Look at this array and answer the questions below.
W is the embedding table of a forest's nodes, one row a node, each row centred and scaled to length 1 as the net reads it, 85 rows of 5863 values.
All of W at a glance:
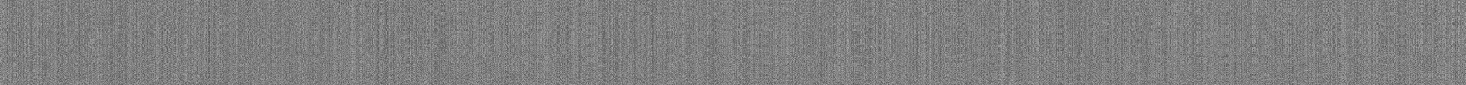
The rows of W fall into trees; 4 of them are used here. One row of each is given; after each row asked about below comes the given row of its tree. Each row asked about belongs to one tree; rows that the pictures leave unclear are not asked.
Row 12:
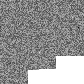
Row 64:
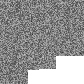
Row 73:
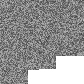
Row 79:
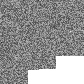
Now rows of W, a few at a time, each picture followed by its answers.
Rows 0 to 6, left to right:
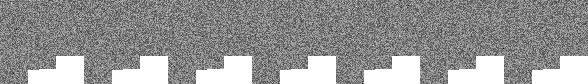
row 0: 12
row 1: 73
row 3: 12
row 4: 12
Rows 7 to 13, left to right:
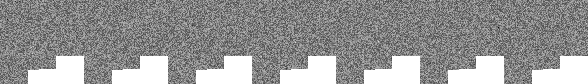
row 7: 64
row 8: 73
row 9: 73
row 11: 73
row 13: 79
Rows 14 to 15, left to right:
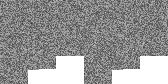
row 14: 12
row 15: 64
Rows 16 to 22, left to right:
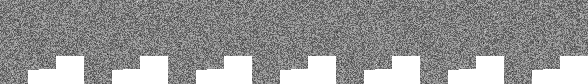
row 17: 64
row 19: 73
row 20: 64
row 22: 64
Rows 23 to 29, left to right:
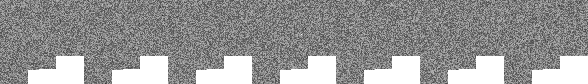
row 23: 64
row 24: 64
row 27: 73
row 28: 73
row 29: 64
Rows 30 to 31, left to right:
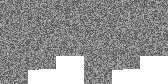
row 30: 64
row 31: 73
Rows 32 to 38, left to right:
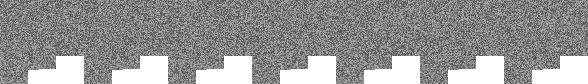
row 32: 73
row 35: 79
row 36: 73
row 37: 79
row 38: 73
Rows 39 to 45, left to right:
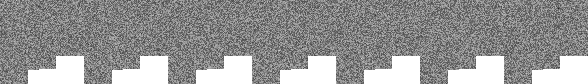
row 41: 73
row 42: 73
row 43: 73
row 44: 64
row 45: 79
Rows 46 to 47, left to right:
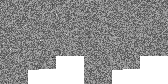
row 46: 79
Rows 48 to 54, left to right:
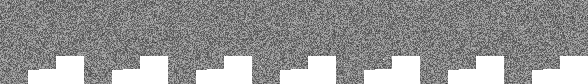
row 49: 73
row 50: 73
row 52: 79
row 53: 73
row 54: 79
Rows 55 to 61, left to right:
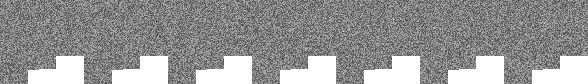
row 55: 64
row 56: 64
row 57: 12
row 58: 73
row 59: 12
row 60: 73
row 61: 73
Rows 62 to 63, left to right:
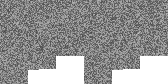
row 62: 73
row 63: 64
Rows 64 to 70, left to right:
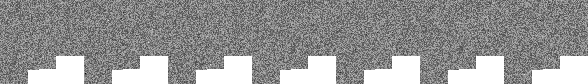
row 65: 79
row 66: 64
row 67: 73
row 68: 64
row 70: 64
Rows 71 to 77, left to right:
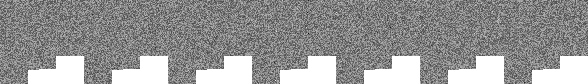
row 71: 73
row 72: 64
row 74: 79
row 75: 79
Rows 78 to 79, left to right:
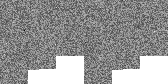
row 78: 64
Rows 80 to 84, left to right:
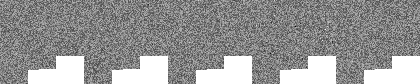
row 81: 64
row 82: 12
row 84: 73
